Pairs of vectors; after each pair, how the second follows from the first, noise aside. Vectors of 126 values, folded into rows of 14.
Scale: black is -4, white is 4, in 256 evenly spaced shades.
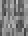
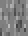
partly zeroed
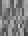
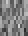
copied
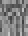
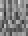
reversed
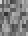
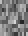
reversed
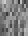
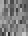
reversed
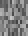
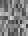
copied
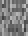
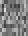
reversed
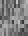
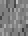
partly zeroed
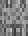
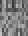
reversed
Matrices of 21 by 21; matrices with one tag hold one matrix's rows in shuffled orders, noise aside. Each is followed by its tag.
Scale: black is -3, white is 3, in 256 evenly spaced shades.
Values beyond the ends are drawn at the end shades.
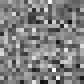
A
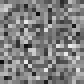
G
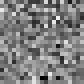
A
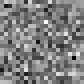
G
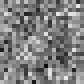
G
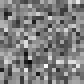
G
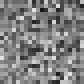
A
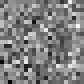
G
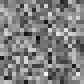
G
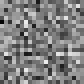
G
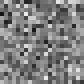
G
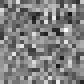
A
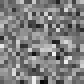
A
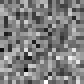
G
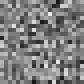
A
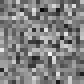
A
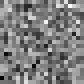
G
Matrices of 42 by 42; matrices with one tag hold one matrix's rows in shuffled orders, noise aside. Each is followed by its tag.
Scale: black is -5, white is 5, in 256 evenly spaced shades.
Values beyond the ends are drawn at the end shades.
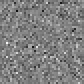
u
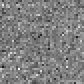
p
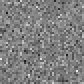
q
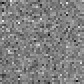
p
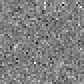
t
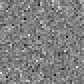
q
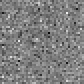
p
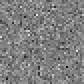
q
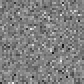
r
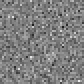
r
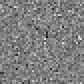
t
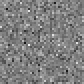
q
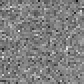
p
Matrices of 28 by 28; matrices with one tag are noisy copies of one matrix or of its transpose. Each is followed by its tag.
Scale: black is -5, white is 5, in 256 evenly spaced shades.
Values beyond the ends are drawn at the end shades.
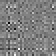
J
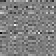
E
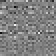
E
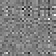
J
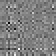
J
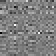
E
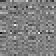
E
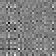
J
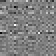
E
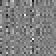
E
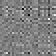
J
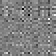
J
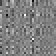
E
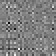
J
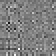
J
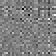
J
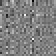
E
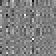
E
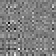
J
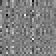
E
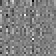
E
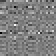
E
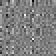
E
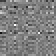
E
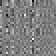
E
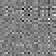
J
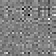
J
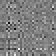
J
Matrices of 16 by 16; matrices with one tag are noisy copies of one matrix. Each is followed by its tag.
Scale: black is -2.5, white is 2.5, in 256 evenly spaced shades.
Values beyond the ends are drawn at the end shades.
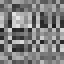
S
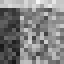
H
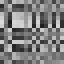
S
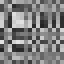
S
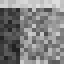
H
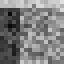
H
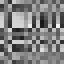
S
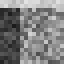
H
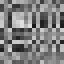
S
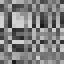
S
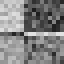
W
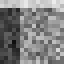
H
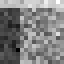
H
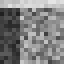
H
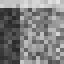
H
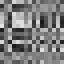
S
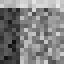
H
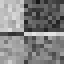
W
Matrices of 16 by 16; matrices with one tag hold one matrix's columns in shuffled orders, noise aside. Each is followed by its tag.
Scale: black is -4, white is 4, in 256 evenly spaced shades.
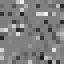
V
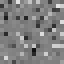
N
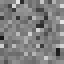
N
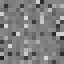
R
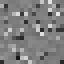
V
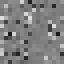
R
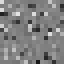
V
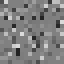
N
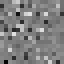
V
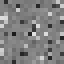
R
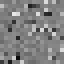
V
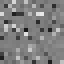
V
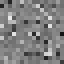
R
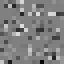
V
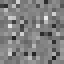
R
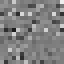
V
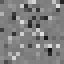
N
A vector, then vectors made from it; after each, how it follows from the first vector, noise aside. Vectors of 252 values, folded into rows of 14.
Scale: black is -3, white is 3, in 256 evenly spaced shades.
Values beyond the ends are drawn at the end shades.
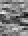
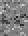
partly zeroed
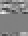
partly zeroed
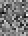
sign-scrambled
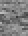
shrunk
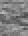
shrunk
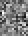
sign-scrambled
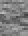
shrunk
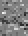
partly zeroed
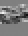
partly zeroed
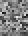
sign-scrambled
